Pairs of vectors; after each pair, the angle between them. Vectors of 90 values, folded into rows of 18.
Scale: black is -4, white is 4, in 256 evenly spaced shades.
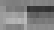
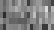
partly opposed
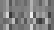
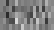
partly opposed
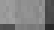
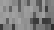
partly aligned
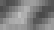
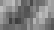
nearly opposite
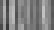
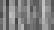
nearly parallel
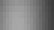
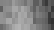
nearly parallel
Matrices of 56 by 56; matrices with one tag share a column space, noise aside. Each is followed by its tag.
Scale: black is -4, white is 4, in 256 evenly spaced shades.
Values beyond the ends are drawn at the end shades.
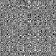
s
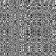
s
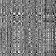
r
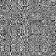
s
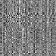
r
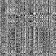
r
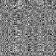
s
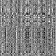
r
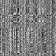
r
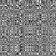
s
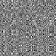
s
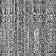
r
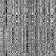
r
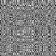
s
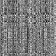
r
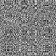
s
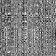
r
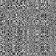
s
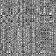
r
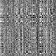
r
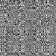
s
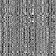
r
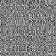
s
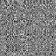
s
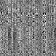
r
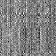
r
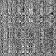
r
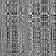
r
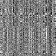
r
